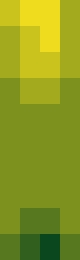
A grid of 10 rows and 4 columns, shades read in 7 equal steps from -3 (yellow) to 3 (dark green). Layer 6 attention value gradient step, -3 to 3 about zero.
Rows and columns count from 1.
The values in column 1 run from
-2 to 1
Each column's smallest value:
-2 -3 -3 -1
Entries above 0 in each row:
0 0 0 0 0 0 0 0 2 4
